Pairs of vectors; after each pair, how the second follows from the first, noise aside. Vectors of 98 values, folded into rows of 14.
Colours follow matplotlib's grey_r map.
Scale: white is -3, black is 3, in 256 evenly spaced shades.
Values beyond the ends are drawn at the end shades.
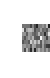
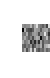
negated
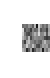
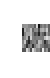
negated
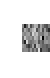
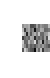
shuffled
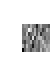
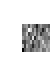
copied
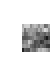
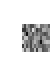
shuffled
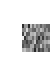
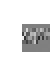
partly zeroed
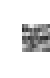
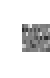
partly zeroed
